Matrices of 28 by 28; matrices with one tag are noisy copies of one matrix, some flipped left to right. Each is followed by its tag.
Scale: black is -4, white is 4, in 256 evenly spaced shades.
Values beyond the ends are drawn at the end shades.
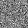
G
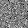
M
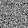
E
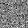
E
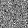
G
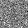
M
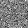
M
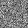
G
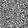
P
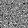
E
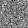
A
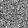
M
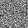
P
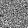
P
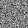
G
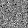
G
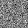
G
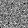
E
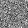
M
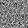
E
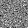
P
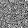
M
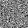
P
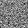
E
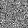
G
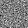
P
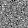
A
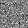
E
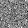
M
